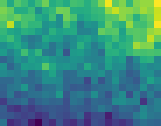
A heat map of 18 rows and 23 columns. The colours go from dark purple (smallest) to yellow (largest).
Average level on the scale: 50%. Stripes: none. Ninth with the highest average: top right. Histogram: bell-shaped. Slope: up to the top.
